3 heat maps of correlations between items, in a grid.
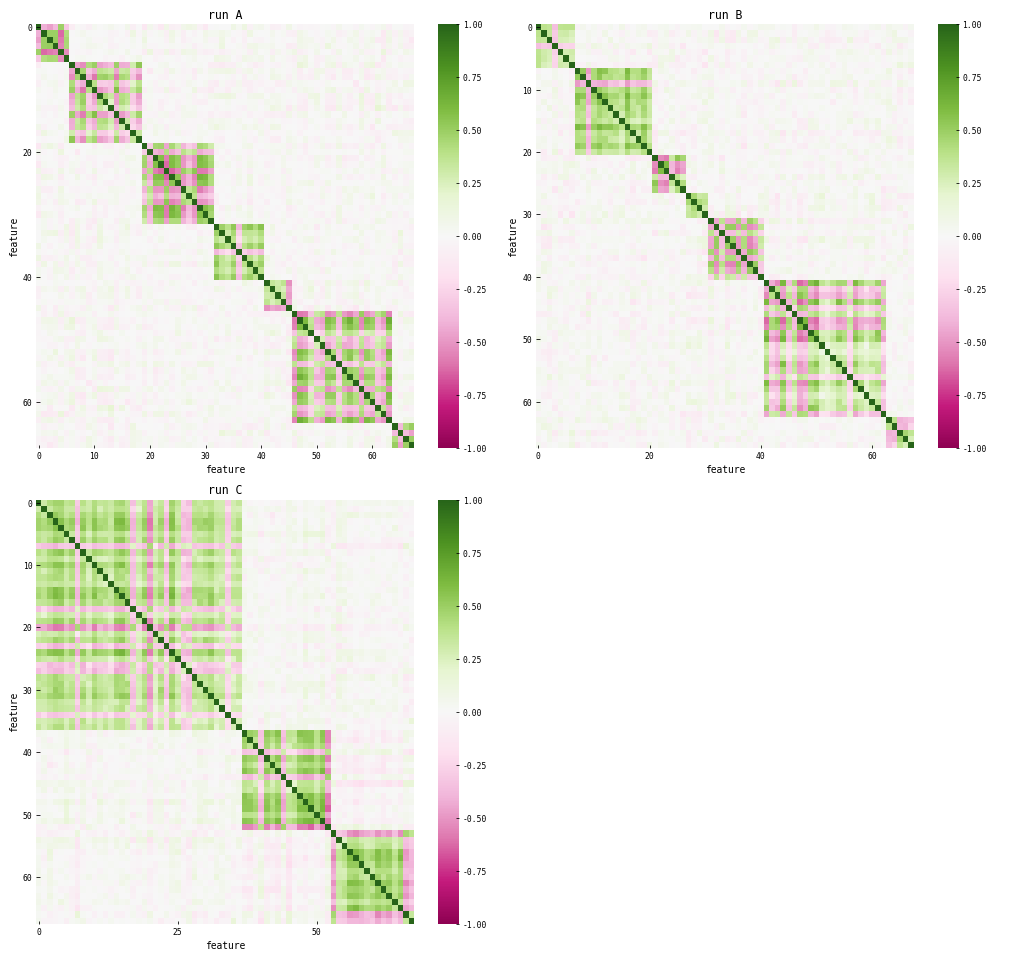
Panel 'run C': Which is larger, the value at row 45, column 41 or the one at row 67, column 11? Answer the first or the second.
the first
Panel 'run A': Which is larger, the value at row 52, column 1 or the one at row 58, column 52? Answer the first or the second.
the first
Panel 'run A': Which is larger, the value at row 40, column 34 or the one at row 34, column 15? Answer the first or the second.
the first
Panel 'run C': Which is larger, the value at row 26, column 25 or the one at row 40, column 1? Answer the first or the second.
the second
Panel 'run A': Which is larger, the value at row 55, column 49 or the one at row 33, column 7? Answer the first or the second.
the first
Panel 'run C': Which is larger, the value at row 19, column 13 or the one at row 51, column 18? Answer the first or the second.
the first
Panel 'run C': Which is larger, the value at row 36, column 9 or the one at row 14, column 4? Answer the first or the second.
the second
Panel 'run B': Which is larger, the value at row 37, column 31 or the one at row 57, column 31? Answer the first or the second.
the second
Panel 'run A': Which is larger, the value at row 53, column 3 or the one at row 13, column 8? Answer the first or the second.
the second
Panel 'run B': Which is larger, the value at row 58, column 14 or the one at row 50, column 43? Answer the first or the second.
the first
